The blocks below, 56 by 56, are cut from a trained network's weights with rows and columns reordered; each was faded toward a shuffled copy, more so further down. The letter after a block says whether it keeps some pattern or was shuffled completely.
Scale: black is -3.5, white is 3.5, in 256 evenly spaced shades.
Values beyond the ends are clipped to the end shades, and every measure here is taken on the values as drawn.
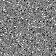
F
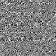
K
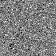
F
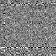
K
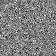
F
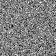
F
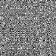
K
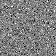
F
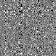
K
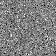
F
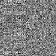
K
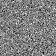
F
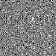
K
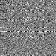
K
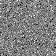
F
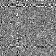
K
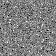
F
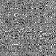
K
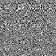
K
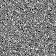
F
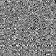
K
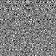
K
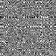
K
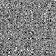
K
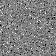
F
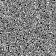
F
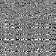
K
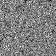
F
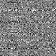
K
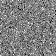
F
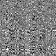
K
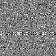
K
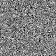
F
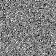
F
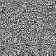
K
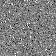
F
